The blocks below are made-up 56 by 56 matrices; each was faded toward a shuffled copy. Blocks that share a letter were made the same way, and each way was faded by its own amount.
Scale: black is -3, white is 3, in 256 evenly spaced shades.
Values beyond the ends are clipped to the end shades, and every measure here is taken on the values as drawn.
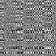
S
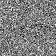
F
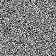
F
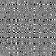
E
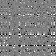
E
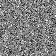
F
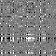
E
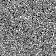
F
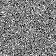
F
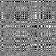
S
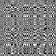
S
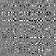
E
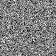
F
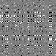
E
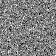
F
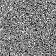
F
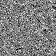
F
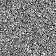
F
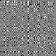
E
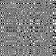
E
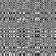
S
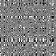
E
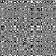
E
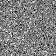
F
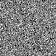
F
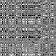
S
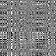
S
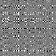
E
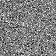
F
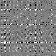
E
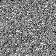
F
